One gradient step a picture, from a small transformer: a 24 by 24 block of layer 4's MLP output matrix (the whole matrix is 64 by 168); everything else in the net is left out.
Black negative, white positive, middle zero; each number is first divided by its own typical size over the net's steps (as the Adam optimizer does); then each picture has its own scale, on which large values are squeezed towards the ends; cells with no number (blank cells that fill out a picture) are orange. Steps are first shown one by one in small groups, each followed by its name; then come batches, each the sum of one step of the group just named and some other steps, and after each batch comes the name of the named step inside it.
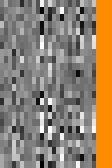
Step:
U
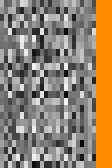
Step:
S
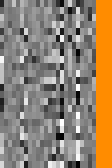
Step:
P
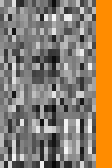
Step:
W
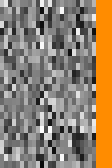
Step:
U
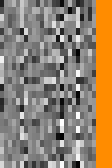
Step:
P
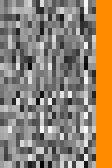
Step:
U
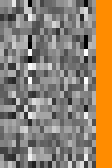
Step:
S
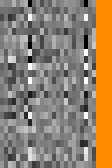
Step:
S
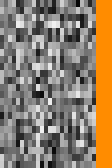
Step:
U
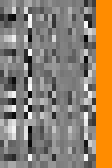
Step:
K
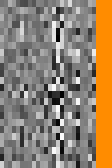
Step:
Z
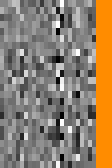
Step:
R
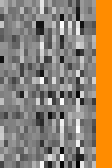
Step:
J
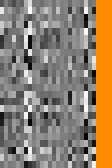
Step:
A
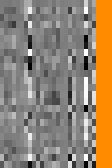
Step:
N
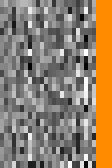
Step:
N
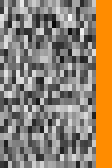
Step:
K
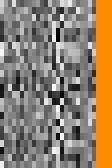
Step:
Z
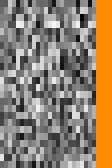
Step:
A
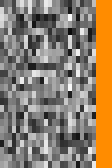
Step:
A
